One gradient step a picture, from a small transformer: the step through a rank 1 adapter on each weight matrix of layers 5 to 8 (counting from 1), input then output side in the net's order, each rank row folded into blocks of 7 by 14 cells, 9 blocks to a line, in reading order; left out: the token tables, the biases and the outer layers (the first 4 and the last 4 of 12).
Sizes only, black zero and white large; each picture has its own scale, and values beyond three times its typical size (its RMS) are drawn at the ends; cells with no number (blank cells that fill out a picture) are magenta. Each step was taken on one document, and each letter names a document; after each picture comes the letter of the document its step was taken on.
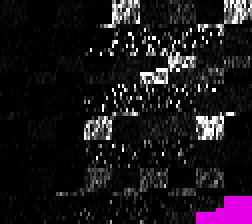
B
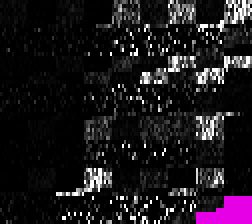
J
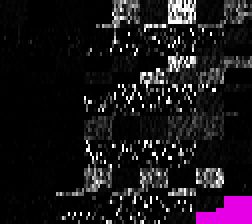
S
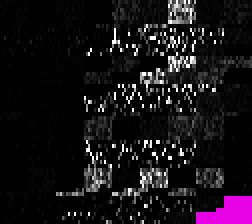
S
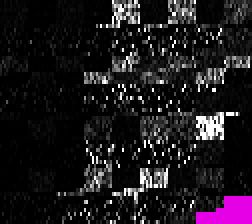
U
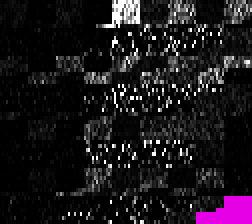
B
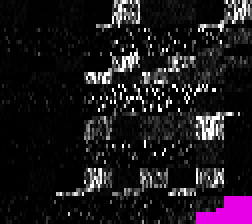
J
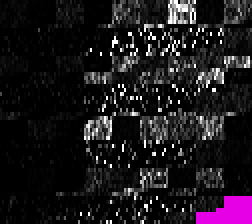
B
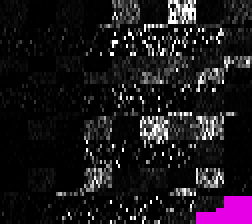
U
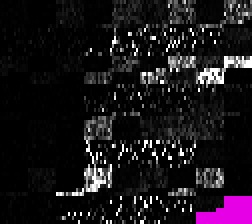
S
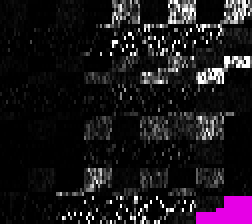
U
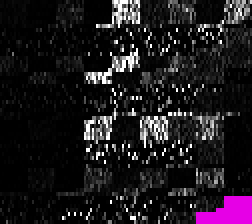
J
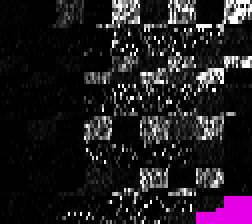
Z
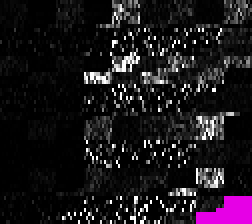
U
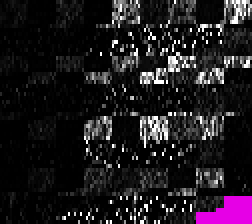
Z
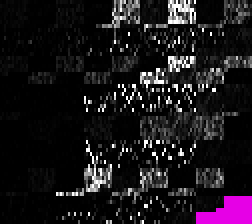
S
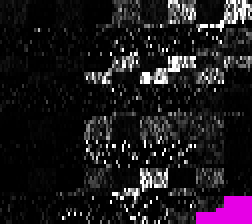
J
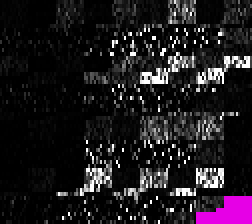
U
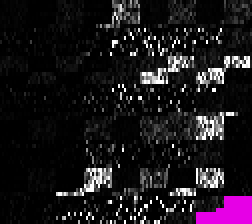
U
